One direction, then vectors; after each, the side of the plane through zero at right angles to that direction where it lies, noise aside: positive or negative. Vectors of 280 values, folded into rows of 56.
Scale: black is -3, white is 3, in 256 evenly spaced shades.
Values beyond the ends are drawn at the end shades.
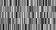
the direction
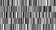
negative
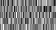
negative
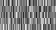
negative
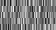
positive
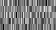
positive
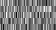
positive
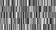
negative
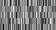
positive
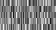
negative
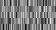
positive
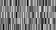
positive
